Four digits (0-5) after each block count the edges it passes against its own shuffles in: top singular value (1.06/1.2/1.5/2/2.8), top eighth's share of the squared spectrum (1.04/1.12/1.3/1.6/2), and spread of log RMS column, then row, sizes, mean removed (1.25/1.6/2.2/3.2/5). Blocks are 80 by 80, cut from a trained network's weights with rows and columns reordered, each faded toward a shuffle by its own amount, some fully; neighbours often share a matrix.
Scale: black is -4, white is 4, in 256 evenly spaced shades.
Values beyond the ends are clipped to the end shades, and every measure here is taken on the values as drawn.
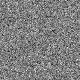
0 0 0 0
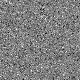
0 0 0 0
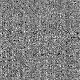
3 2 0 2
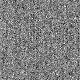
2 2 0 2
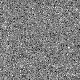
0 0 0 0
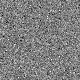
0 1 0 0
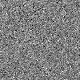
0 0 0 1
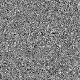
1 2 0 2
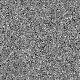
0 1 0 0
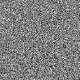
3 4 2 1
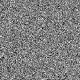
2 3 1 1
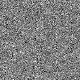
2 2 2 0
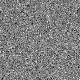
1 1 0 1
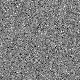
1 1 0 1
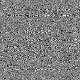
2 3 0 3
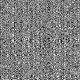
3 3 1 3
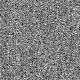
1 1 0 0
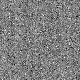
1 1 0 0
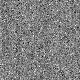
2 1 0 0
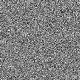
2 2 0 1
